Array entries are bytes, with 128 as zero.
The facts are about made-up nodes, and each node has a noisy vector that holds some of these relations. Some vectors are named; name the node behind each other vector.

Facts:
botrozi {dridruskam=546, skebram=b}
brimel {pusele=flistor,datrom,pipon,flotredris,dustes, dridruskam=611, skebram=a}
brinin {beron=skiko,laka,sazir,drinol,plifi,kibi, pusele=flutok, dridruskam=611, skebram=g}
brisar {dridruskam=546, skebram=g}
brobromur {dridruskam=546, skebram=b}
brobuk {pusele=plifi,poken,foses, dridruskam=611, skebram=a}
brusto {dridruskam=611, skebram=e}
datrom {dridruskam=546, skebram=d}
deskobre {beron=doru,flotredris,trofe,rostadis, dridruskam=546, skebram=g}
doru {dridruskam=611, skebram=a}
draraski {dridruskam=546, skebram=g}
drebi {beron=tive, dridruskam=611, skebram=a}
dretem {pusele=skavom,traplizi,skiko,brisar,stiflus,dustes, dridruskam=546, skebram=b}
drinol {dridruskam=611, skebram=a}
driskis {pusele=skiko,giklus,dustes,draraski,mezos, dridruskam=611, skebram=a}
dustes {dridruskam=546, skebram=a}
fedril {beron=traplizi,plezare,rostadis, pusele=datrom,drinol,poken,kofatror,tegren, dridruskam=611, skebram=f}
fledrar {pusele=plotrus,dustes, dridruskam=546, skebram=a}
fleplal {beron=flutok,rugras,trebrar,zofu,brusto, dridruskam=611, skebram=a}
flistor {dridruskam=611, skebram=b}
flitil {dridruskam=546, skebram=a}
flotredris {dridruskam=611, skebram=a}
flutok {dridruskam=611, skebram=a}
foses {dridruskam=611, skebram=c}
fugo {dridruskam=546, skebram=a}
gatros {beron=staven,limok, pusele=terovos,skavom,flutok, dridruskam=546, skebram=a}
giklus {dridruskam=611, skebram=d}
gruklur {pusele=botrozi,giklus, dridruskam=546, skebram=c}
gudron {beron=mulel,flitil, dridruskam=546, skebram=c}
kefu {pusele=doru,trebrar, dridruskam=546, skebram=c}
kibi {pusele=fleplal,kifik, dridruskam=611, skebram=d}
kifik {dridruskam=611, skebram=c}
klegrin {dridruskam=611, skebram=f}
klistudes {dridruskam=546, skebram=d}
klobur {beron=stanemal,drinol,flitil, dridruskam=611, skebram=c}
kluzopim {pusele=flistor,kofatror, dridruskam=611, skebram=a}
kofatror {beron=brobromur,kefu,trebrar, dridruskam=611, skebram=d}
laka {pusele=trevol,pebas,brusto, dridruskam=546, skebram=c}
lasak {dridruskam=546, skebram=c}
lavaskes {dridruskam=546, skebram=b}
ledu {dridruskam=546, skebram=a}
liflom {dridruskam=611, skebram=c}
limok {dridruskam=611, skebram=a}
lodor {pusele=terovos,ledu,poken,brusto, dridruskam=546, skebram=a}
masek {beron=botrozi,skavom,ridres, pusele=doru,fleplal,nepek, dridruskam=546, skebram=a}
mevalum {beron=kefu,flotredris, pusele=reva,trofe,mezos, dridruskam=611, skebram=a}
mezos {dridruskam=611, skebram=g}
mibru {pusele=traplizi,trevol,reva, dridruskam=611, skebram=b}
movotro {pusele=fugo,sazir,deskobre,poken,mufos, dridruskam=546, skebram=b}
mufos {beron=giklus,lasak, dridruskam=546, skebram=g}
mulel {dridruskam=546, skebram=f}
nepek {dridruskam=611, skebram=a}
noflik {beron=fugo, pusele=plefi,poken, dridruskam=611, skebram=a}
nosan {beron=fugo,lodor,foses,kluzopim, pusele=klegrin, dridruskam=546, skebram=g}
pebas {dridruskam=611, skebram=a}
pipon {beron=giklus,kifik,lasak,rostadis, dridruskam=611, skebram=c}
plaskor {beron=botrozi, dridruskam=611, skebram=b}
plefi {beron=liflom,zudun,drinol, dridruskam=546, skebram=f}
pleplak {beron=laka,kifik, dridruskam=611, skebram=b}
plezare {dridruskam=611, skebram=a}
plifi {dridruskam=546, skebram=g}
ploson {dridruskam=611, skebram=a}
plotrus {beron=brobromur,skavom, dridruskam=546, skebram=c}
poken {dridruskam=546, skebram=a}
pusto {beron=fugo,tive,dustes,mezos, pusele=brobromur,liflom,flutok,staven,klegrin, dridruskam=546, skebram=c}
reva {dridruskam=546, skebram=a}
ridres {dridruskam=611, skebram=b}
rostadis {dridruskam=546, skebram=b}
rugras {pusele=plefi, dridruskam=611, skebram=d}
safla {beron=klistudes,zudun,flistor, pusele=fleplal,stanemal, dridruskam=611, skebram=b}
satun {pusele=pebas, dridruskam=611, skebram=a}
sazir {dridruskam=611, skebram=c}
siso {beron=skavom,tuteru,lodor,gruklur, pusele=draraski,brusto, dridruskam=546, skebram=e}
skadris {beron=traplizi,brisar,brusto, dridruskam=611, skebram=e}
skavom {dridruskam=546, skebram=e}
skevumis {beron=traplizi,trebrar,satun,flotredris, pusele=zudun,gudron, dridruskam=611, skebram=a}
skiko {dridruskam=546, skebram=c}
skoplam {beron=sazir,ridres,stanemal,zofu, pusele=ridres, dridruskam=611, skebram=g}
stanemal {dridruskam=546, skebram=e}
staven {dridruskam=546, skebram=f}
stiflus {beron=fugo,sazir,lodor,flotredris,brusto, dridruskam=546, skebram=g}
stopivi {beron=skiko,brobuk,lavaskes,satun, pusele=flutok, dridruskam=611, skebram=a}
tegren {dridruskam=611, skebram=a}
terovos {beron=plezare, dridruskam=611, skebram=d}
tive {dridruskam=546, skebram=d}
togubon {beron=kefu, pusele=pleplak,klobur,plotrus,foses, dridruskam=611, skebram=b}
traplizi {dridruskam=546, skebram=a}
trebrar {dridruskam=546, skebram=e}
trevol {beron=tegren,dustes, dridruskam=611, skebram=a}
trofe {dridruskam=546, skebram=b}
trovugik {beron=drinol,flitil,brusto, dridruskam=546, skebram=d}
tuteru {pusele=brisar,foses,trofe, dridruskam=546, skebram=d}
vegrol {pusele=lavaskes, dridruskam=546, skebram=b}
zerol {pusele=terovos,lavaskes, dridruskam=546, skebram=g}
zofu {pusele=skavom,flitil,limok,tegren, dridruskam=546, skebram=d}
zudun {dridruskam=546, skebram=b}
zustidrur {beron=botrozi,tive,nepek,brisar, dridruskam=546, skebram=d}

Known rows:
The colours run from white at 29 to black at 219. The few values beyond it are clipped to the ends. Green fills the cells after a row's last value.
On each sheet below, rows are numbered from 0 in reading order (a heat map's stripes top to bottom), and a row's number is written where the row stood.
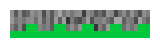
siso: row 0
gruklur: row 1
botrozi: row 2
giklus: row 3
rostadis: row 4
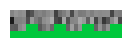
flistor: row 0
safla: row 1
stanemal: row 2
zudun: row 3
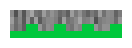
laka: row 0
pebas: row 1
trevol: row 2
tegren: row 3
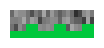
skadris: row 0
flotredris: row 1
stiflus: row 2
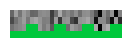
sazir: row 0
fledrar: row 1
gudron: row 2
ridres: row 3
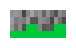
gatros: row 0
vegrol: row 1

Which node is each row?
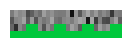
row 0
plaskor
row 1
drebi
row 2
kefu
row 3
trofe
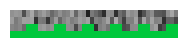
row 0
pusto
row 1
flitil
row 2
klegrin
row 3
kofatror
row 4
pleplak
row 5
zerol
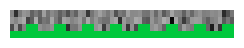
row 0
kibi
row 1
drinol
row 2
terovos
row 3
staven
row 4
stopivi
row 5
masek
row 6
plotrus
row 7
togubon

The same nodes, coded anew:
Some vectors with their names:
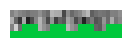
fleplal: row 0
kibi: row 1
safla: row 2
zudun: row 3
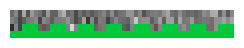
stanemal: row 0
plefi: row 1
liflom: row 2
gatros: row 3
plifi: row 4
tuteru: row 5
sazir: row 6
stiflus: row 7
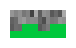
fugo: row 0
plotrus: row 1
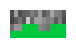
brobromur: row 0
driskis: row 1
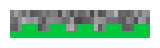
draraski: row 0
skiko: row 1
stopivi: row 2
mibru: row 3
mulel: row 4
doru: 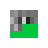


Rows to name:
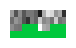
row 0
skevumis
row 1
skoplam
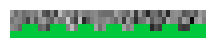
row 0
mevalum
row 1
brusto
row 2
kifik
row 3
flistor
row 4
nosan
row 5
skavom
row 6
siso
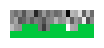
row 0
brinin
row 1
botrozi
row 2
ridres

